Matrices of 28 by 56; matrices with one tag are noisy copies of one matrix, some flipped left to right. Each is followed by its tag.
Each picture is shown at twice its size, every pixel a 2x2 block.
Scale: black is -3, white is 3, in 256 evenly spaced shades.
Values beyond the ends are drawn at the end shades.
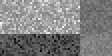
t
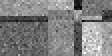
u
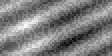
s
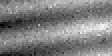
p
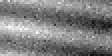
p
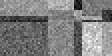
u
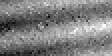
p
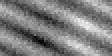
s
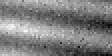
p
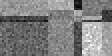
u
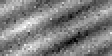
s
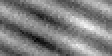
s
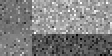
t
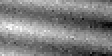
p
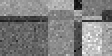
u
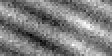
s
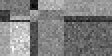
u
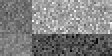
t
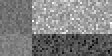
t
